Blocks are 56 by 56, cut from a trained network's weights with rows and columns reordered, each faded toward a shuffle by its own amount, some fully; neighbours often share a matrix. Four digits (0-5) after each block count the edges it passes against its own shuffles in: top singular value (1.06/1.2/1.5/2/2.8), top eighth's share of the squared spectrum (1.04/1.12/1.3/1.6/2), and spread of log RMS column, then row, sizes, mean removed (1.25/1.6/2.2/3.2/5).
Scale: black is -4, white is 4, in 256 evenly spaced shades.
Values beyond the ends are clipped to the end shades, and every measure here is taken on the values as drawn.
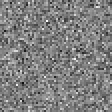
1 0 0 0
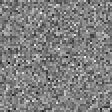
0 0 0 0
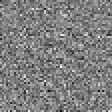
3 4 2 2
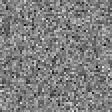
0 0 0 0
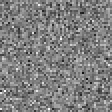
0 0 0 1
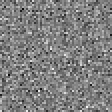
1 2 0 1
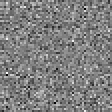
3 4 2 1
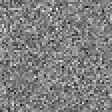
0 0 0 0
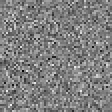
2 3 1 1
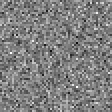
0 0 0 0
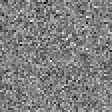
0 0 0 0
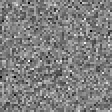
0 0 0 0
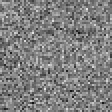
3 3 1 0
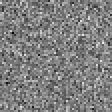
1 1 0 0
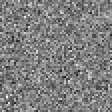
2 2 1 0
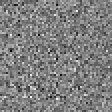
3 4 2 2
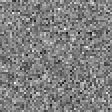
2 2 0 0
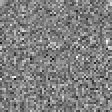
2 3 2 1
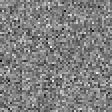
0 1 0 0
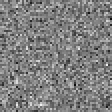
3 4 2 1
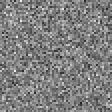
1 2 0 0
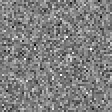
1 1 0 0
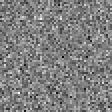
1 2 1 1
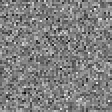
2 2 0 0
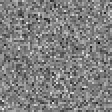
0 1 0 0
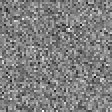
1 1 0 0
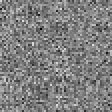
3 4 2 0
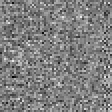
3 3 2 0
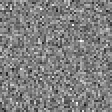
2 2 0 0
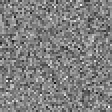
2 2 0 0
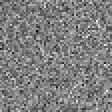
1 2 0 0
